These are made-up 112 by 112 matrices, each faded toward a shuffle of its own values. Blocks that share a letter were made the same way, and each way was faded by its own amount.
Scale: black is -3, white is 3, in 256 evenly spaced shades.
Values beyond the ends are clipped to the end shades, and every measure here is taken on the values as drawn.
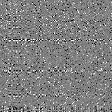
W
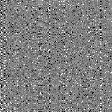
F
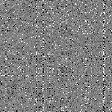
F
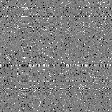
W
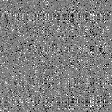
W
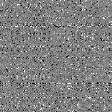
W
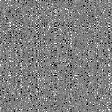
F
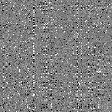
F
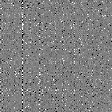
F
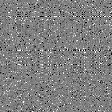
W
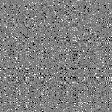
W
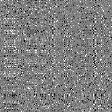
F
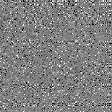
W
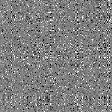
F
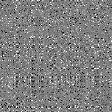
W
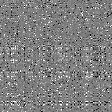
W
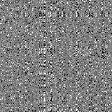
F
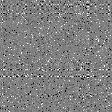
W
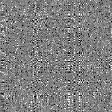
F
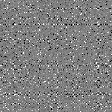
W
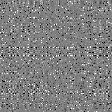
W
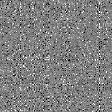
F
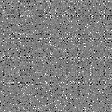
W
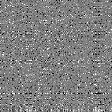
W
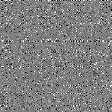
W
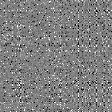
F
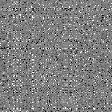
W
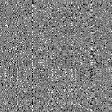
F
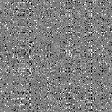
F
